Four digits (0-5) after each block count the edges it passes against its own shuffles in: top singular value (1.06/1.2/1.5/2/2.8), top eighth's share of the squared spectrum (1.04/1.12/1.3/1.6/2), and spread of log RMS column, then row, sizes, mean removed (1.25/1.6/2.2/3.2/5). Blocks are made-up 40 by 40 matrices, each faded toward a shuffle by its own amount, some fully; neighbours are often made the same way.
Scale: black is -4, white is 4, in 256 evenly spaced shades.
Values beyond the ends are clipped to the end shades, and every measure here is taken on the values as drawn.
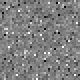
0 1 0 0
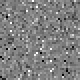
1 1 0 0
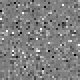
2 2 0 0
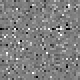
3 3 0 1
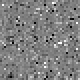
2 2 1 0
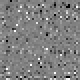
3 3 1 1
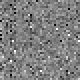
1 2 2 0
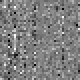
2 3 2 0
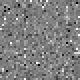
0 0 0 0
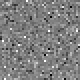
0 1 0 0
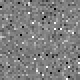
0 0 0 0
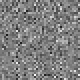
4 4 2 2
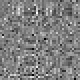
3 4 2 2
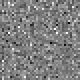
2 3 1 1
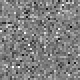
0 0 0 0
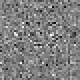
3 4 1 2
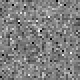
1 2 0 0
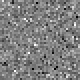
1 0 0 0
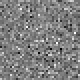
2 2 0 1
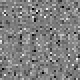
3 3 1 1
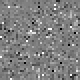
2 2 0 1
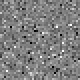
0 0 0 0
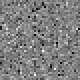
2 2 0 0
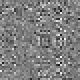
4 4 3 2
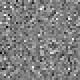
3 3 1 1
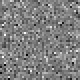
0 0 0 0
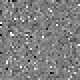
0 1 1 0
